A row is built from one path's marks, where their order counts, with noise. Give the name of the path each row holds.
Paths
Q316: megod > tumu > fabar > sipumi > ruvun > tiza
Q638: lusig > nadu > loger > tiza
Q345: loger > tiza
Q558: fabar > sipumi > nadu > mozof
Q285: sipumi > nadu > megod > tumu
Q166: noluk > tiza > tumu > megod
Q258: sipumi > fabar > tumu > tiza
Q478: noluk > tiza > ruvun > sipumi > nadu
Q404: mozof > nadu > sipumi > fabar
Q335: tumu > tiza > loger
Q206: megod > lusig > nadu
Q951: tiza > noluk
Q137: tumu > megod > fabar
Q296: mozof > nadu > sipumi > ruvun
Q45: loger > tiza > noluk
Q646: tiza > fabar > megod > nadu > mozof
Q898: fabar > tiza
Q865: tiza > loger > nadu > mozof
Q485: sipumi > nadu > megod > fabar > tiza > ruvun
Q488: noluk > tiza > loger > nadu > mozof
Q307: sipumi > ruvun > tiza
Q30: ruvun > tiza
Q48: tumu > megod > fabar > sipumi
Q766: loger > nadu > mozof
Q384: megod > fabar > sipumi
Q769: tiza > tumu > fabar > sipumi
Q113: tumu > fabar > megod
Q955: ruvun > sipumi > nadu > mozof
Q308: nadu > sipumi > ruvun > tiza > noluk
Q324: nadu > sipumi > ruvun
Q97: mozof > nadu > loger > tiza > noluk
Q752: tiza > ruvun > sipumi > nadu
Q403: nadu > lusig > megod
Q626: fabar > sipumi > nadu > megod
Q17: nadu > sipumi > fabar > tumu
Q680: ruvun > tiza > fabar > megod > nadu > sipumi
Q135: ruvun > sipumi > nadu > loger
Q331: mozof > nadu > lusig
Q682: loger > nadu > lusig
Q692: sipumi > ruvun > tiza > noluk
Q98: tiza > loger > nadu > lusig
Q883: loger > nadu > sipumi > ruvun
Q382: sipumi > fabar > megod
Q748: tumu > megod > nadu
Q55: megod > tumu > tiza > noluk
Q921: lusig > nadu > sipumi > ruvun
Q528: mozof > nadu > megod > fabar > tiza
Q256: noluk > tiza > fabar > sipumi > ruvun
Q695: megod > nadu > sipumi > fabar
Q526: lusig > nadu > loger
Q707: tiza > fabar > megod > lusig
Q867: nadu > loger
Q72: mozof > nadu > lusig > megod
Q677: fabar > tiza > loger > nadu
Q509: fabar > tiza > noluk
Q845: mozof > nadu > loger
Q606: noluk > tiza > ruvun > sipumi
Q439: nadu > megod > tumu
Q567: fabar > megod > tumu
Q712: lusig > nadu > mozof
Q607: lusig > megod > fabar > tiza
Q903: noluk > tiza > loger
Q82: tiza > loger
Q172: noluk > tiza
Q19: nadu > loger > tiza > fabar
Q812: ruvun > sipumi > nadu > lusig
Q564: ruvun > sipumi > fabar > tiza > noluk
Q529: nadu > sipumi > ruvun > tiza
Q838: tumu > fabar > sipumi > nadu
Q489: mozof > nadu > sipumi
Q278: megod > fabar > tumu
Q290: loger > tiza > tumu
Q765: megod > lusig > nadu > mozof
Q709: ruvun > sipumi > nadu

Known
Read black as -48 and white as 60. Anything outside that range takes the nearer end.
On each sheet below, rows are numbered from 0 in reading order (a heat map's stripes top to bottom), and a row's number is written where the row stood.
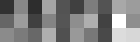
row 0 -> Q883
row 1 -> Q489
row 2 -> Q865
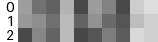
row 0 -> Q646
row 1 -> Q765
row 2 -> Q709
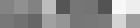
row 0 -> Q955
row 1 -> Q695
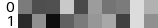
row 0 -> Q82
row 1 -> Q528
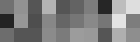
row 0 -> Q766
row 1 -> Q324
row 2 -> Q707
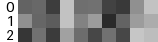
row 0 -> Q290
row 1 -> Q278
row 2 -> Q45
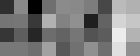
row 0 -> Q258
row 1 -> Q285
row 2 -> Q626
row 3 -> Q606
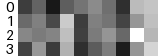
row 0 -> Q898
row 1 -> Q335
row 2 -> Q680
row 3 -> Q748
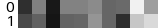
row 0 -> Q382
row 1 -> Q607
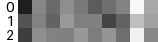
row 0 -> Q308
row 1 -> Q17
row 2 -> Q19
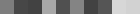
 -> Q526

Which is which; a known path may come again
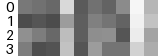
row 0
Q135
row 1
Q951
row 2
Q384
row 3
Q82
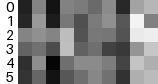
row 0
Q345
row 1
Q296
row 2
Q955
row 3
Q290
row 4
Q258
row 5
Q898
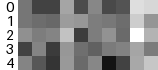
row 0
Q526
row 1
Q695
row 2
Q680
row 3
Q256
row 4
Q567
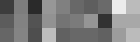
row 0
Q692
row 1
Q137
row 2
Q206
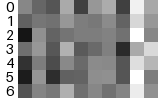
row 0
Q769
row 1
Q812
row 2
Q403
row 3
Q766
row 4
Q30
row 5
Q72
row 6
Q867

